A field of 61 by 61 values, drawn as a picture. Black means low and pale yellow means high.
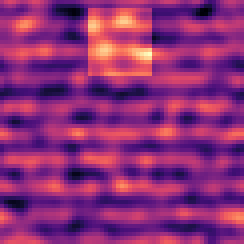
Odd patch: higher, in the top middle. Ninth with the highest average: top middle. Stripes: horizontal, repeating 9 times. Lone odd cells: none.
